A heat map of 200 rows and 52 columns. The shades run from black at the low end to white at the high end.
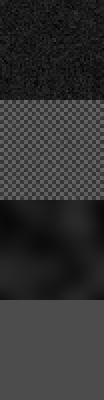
The table splits into 4 rows of 1 panel. Panel 1,1: very low, fine-grained, faint in contrast. Panel 2,1: low, checkered. Panel 3,1: very low, smooth, faint in contrast. Panel 4,1: low, flat.
